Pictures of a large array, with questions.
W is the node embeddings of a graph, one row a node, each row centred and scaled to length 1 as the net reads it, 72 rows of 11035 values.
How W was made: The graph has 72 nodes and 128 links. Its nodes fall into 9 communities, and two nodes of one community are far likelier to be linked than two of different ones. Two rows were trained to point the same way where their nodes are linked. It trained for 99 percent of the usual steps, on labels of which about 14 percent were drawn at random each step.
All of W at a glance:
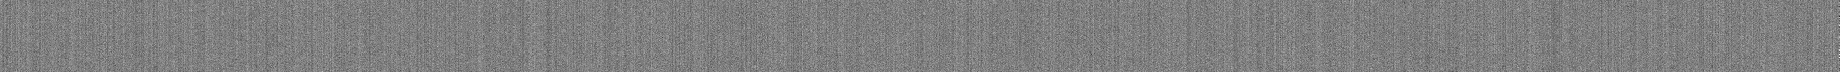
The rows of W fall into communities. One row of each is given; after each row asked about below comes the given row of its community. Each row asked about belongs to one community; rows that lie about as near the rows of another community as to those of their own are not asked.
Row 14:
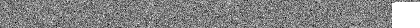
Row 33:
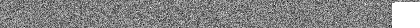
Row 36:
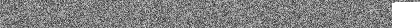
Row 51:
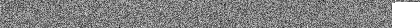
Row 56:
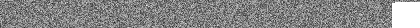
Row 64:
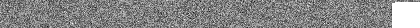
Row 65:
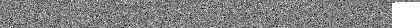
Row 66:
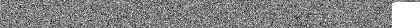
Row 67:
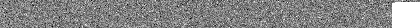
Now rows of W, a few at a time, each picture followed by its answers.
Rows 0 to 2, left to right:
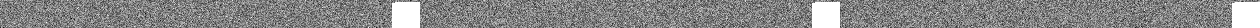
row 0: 56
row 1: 65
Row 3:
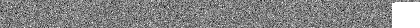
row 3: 64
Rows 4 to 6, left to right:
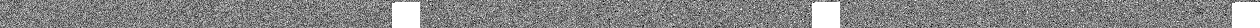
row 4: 51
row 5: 36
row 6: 67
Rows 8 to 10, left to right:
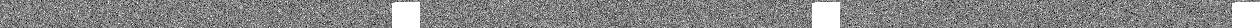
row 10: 67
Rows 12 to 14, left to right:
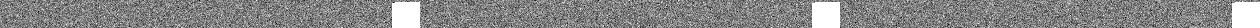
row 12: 56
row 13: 51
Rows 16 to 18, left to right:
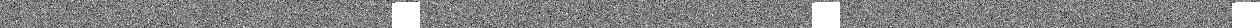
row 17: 64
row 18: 51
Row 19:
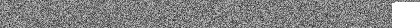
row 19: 14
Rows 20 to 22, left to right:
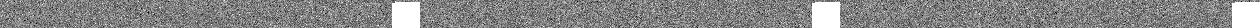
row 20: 65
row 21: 36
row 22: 51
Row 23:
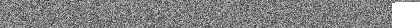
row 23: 14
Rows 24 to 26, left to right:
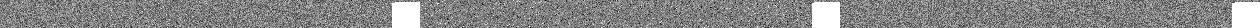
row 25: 66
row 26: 65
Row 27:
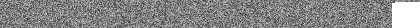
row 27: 65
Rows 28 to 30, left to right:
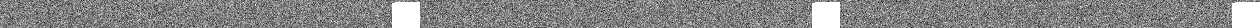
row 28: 66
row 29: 56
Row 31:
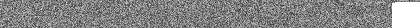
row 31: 67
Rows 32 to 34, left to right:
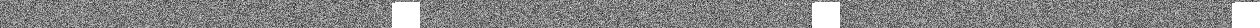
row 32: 56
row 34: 65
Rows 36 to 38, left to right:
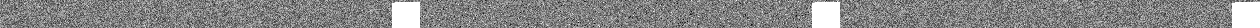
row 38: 36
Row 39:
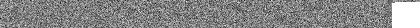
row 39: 14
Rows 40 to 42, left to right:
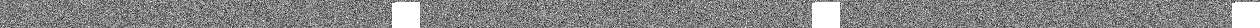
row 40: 65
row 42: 56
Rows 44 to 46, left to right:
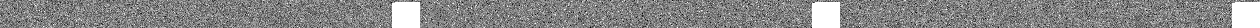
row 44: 67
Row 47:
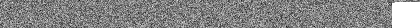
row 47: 33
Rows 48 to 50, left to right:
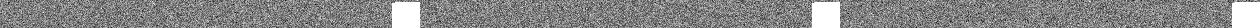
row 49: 64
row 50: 33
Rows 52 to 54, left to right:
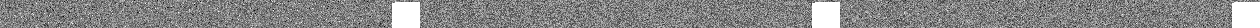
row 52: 64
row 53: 33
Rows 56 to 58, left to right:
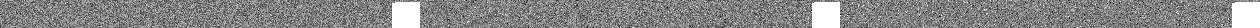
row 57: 36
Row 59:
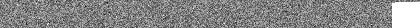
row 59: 36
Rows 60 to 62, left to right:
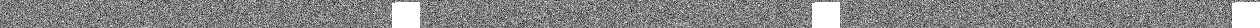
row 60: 56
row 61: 64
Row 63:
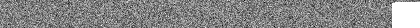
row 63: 66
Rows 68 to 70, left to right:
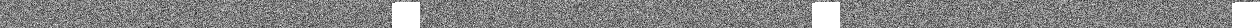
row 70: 36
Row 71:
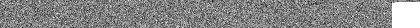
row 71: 33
